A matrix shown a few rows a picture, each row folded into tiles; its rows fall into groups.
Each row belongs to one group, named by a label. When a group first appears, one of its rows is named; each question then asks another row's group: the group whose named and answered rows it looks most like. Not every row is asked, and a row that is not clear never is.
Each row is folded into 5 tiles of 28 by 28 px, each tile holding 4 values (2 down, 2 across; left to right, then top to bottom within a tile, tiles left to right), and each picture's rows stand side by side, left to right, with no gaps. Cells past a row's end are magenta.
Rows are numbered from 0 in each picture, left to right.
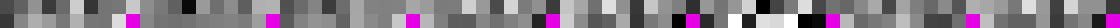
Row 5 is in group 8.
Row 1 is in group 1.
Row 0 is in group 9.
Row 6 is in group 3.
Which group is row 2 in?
9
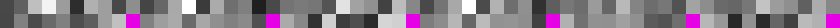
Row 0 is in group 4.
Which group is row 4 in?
3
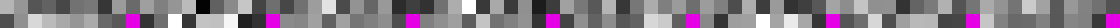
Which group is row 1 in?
8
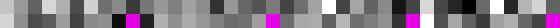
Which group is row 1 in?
4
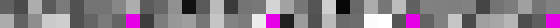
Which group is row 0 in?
3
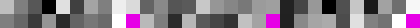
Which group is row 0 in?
1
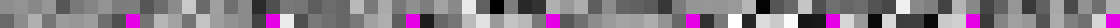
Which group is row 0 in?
8
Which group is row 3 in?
4
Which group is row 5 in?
8
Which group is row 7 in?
9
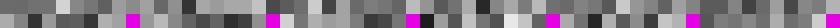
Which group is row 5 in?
9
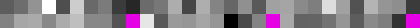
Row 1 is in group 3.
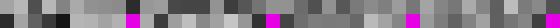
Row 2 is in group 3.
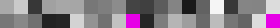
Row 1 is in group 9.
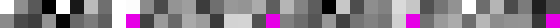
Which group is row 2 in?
1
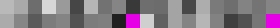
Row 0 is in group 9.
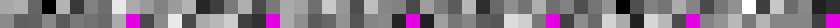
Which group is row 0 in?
1
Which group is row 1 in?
8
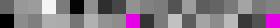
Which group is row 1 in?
8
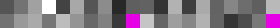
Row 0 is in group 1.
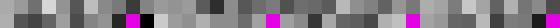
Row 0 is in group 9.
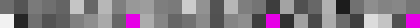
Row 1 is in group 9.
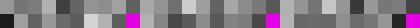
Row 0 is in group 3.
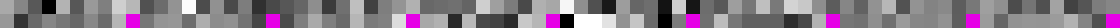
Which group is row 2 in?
9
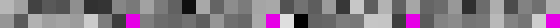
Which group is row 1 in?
1
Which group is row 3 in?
9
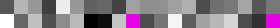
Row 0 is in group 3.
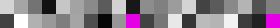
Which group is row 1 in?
8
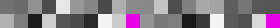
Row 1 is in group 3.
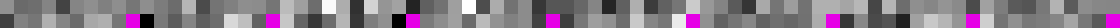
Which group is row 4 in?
9
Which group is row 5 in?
1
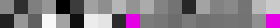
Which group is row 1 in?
1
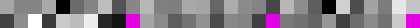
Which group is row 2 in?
1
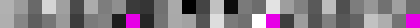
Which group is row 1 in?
9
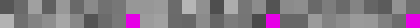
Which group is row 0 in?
3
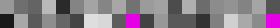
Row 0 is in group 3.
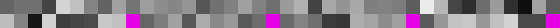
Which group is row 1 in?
8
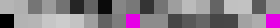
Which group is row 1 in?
4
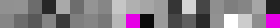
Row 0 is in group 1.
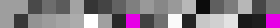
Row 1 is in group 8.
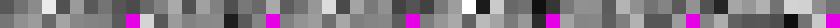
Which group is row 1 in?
3
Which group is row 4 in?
3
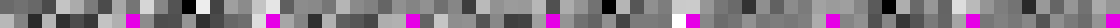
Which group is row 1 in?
1
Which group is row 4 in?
1
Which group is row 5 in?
1
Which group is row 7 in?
1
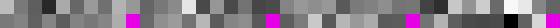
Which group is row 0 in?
1
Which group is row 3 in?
4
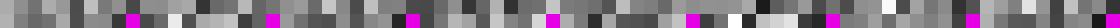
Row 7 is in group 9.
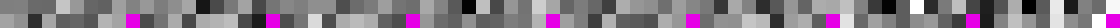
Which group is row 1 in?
8
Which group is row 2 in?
8
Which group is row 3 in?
1
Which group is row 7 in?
9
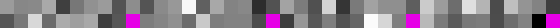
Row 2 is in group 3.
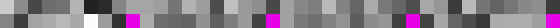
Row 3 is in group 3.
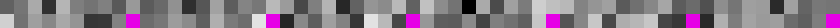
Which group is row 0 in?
3
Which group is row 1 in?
9
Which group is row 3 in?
1
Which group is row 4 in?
8
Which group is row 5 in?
4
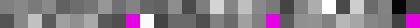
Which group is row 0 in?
8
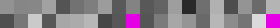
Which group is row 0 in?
8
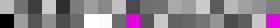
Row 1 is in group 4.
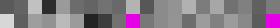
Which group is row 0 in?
3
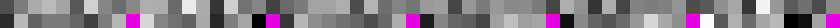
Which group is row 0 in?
4
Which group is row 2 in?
4
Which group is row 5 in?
3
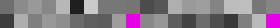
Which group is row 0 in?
4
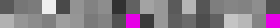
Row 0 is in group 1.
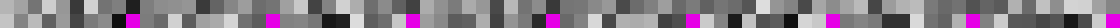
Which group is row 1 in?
8
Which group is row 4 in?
8
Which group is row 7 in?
4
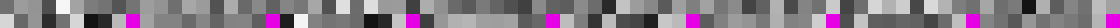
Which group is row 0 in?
3
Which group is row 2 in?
4
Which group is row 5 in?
9
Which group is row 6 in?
4
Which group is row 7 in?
1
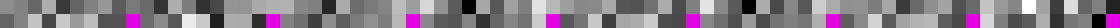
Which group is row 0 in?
8
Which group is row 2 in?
1
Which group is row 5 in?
1
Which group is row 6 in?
8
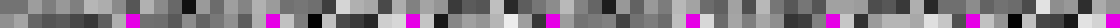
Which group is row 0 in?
4
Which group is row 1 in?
1
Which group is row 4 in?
1
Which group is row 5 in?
3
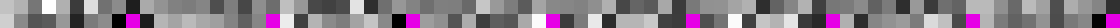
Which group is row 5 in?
8
